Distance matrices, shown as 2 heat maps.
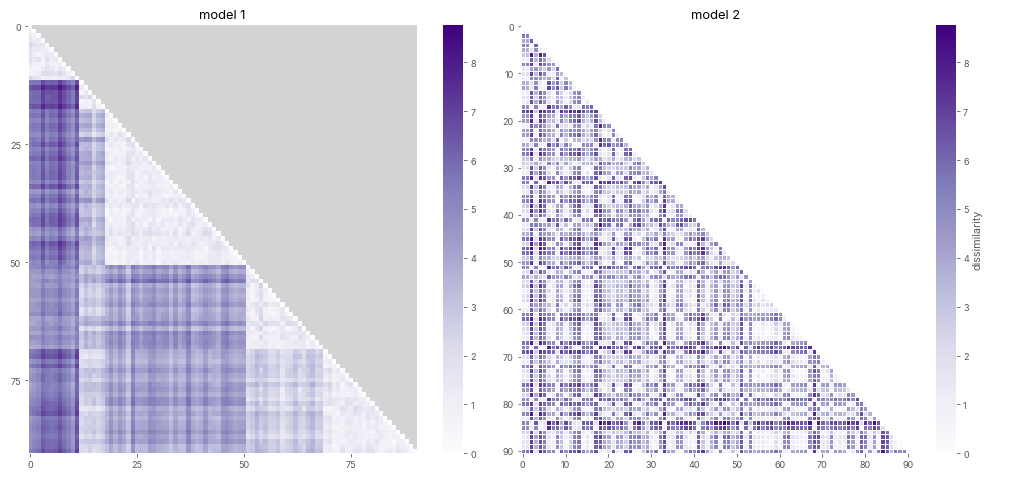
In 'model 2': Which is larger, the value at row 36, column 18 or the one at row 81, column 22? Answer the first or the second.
the second
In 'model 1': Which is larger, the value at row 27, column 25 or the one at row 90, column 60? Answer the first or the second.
the second
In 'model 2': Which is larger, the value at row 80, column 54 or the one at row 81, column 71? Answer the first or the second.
the first
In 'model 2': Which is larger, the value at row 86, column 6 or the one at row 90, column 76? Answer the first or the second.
the first
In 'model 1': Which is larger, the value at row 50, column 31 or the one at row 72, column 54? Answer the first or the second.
the second
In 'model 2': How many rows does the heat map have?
91
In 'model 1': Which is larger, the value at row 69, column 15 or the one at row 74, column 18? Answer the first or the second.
the second
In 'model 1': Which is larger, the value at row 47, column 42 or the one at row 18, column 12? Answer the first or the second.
the second
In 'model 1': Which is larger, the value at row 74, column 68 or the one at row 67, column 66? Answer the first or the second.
the first
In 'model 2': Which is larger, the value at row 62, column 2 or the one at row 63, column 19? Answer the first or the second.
the first
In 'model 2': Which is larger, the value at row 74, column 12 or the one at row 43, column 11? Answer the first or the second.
the first
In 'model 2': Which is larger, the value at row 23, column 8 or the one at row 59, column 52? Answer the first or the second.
the second
